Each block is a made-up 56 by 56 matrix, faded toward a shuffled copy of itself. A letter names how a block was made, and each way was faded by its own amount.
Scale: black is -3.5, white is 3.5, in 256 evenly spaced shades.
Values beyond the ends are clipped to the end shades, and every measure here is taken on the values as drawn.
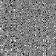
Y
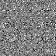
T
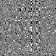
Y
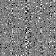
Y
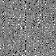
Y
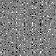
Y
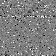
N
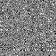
T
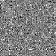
T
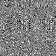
T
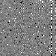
Y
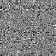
T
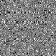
T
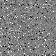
N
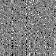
Y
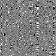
Y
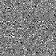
T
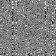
Y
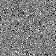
T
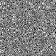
T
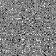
T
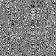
Y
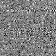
T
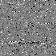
N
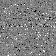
N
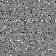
N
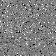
N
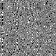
Y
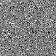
T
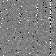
Y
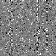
Y
